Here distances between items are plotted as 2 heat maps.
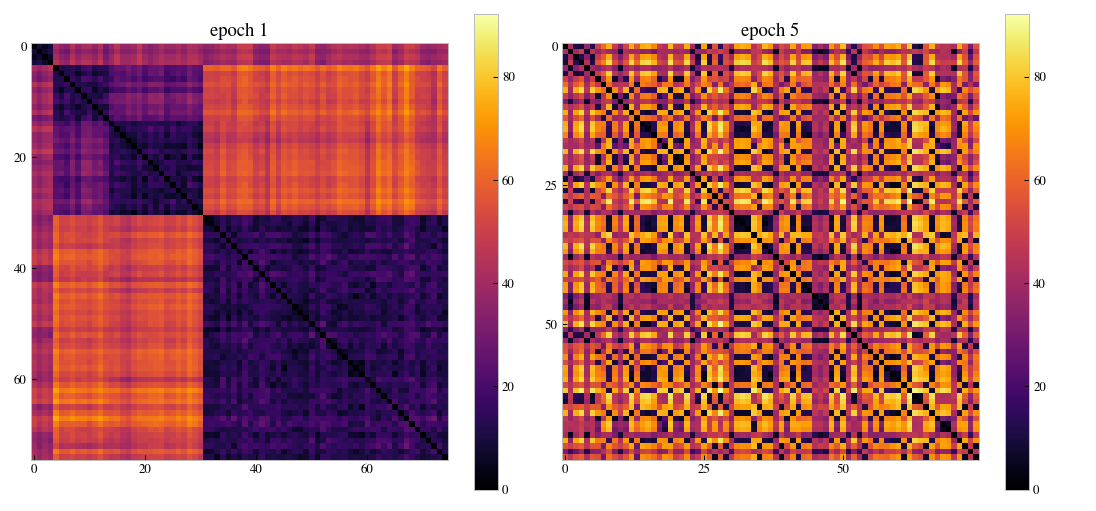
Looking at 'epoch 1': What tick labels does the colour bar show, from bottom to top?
0, 20, 40, 60, 80
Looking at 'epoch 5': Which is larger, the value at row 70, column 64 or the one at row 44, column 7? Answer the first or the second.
the second
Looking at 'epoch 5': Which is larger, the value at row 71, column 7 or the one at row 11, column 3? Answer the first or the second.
the first
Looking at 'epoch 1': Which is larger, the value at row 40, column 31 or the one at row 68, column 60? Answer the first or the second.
the second
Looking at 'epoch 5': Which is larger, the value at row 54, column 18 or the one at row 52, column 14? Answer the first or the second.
the second
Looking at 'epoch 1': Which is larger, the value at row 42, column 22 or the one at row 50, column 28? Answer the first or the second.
the second
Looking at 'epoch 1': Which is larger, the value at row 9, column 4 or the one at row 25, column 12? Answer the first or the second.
the second
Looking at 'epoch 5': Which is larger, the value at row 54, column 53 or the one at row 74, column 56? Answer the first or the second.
the second
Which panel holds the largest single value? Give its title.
epoch 5
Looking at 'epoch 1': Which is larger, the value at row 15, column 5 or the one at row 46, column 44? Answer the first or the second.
the first
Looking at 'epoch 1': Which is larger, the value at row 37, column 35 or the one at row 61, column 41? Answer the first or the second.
the second
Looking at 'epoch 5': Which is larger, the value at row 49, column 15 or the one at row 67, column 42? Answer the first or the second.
the first
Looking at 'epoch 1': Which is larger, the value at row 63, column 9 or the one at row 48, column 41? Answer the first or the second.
the first
